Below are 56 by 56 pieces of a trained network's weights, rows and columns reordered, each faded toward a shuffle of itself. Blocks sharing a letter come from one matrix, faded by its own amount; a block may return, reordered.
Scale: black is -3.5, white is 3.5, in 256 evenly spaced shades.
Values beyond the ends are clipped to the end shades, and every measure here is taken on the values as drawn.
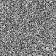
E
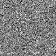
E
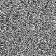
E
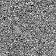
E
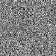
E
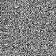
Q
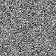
E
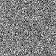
Q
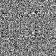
Q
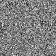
E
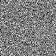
E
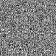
Q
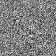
Q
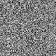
E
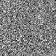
Q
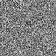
E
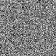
E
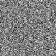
Q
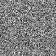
E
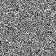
E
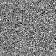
E
